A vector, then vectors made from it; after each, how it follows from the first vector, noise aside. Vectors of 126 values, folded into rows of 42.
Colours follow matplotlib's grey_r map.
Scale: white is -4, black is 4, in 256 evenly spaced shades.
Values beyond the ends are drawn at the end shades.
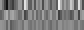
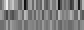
negated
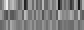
negated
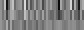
sign-scrambled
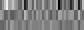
negated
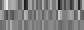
negated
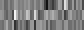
wrapped around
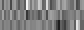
wrapped around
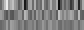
negated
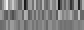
negated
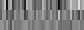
sign-scrambled
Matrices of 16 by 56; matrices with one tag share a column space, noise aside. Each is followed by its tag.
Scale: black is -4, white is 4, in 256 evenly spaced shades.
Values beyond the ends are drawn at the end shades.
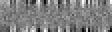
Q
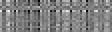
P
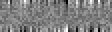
Q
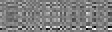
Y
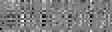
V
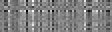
P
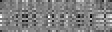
V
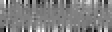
Q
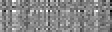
P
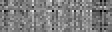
P
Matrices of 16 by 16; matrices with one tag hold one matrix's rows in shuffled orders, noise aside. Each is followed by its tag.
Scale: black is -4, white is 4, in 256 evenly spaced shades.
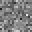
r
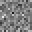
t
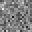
t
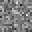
r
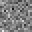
t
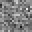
r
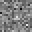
r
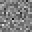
t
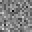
t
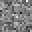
r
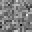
r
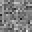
r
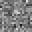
r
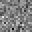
t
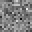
r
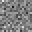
t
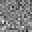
t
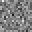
t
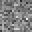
r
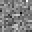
r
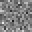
t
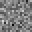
t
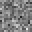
r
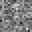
r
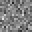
t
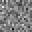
t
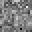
r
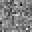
r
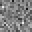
t
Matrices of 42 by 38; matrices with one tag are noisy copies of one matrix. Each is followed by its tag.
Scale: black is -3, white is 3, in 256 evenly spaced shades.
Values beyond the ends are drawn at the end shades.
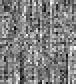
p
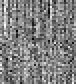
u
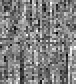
p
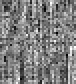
p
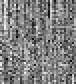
u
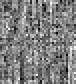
p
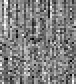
u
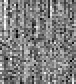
u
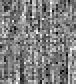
p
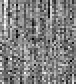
u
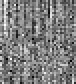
u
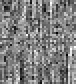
p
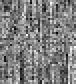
p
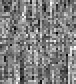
p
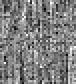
p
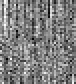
u
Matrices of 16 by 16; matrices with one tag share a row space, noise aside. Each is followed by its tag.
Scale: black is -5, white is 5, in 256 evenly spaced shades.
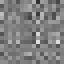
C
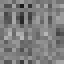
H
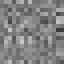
H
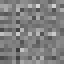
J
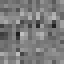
J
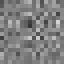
C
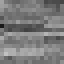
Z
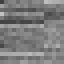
Z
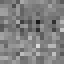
J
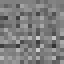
J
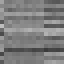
Z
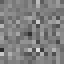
C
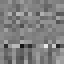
H
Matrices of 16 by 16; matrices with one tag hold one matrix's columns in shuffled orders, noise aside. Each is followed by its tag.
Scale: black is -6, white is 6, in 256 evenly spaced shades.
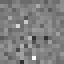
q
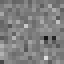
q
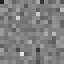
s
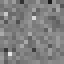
s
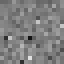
q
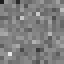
s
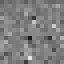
q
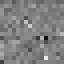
q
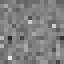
q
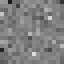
s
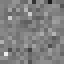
s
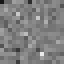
s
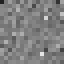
s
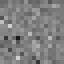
q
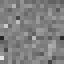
q
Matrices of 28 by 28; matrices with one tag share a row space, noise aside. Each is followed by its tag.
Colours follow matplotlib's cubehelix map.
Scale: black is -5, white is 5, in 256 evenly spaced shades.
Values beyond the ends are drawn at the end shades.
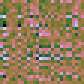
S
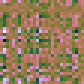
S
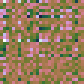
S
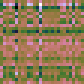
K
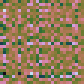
S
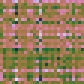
K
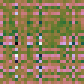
K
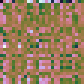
S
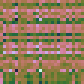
K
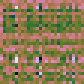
K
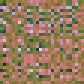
S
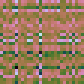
K
